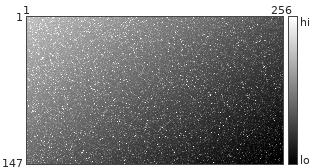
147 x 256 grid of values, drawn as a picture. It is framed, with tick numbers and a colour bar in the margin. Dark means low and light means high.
The ninth with the highest average is the top left. The halves do not mirror each other. There are no regular stripes. The bottom right is the ninth with the lowest average. There is an overall slope up to the top left. No single row or column stands out from its neighbours. Fine speckle covers the field.
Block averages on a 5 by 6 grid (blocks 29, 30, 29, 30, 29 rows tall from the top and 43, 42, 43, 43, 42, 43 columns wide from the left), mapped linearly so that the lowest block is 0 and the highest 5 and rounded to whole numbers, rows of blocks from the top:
544332
443322
433221
332211
322110
